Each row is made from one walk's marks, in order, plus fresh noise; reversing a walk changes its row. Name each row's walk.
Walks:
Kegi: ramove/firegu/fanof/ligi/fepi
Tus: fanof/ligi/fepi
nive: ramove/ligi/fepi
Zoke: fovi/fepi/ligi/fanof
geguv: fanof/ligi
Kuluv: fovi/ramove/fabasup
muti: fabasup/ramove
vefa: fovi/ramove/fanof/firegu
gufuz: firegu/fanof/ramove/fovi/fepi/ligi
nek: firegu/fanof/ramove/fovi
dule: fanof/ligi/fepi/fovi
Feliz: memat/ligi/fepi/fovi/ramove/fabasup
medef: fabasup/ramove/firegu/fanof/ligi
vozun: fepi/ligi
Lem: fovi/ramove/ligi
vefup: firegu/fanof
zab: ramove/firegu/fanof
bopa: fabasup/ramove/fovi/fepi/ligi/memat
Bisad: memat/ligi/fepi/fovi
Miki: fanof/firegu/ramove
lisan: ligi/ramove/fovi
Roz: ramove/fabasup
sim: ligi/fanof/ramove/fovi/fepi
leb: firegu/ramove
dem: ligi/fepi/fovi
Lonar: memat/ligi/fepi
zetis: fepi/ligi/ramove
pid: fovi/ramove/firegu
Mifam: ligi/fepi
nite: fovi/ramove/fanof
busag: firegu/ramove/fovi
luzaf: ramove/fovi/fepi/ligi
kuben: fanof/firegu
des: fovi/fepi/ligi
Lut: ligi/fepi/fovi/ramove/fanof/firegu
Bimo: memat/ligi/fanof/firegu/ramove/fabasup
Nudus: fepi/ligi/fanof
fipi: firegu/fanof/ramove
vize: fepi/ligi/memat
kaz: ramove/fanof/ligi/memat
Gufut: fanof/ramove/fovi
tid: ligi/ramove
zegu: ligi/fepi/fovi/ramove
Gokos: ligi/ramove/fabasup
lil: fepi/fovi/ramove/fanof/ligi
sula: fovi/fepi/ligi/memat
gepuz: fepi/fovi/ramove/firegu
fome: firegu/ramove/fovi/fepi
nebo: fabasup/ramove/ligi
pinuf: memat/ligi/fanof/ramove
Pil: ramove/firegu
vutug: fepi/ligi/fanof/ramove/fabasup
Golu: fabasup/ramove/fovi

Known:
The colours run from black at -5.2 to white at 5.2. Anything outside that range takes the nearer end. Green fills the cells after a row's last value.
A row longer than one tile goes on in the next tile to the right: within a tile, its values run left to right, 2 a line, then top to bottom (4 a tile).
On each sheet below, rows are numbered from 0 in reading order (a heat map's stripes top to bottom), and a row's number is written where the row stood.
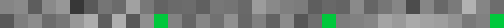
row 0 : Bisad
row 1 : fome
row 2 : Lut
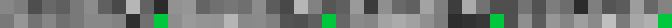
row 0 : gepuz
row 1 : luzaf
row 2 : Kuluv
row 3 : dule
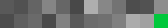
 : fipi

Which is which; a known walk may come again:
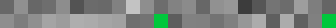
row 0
zegu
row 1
Bisad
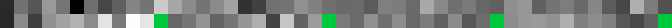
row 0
geguv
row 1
Lonar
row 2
fome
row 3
luzaf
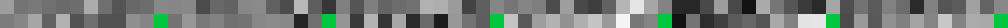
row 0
zab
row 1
gepuz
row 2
leb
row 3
Mifam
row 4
kuben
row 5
dule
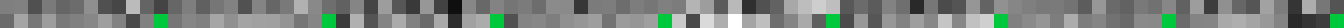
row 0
lil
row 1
Lut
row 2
Gufut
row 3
Bimo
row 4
tid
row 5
Tus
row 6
Kegi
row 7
Kuluv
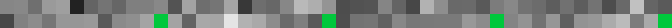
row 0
pinuf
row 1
lisan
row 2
nek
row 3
Nudus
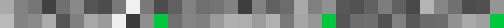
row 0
vozun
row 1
sim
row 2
fipi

